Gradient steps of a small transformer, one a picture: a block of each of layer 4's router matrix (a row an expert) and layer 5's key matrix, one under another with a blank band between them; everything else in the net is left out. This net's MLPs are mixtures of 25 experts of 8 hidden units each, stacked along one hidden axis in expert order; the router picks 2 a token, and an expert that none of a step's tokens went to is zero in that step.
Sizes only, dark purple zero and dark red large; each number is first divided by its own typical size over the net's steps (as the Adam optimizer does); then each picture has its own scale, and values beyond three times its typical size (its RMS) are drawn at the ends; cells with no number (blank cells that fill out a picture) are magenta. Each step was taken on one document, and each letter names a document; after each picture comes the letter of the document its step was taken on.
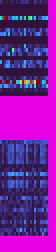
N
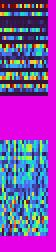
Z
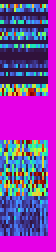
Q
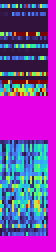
Q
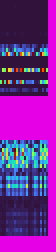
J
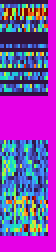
Z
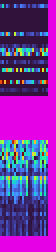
J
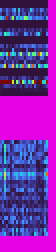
N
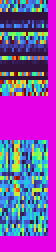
Q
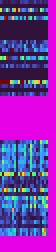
N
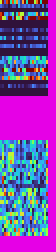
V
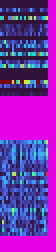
N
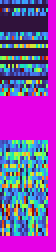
Q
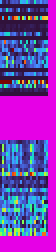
N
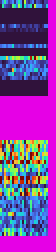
V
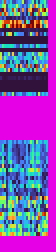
V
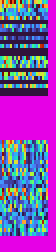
Z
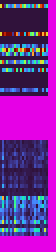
J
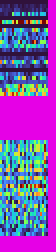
Q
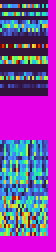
V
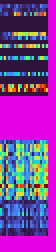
Q
